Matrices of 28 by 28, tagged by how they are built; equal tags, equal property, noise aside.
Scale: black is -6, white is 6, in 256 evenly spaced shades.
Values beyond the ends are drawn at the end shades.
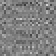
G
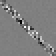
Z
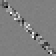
Z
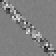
Z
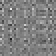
G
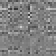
G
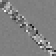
Z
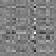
G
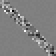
Z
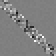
Z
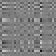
G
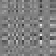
G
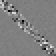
Z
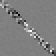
Z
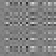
G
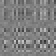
G
